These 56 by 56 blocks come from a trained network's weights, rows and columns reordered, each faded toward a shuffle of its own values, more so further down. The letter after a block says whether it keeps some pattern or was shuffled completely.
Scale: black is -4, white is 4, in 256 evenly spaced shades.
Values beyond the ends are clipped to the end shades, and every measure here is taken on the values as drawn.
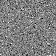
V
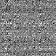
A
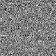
A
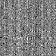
A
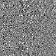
A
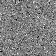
V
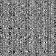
A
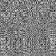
A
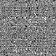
A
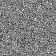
V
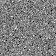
V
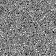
V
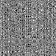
A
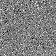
V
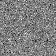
V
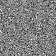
V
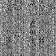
A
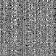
A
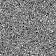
V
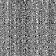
A
